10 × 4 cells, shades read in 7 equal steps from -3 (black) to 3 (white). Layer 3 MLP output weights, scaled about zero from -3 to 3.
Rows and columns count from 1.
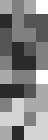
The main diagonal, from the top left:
1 0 0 0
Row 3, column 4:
-1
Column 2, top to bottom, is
0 0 0 -2 -2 0 -2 2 2 -2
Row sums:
5 -4 -2 -4 -4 4 -4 4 6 3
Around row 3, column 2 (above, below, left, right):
0 -2 -1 0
